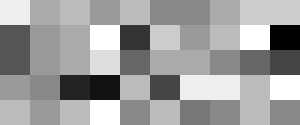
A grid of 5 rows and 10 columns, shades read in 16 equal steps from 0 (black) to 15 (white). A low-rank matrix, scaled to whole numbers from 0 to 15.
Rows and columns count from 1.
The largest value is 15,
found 4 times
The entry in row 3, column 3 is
10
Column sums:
44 45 44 53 39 45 48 51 55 39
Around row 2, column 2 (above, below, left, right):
10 9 5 10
